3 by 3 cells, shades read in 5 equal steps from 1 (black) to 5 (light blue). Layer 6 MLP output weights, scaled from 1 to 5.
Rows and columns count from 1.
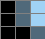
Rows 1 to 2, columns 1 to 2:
1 3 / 1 3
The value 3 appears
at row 1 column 2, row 2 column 2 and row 3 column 3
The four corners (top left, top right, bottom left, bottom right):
1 5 1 3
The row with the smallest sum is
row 3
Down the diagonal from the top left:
1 3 3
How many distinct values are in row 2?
3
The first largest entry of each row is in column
3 3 3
